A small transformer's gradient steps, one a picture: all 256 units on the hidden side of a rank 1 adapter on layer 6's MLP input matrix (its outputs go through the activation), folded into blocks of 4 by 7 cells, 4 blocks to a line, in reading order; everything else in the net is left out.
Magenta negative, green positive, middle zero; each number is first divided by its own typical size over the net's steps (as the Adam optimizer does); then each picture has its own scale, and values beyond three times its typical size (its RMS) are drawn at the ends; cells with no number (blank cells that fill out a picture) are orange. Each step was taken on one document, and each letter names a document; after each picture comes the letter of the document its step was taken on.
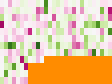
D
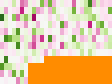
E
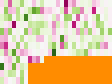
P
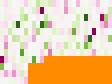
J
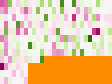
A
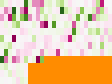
J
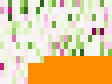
A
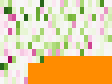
A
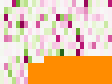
E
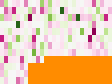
J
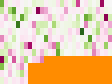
J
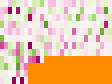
P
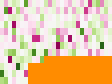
P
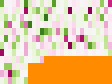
E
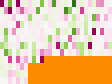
A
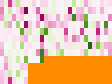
E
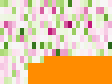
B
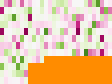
P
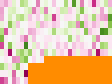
P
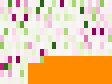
A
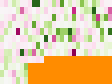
D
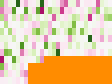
J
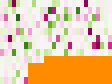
E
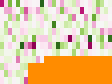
A
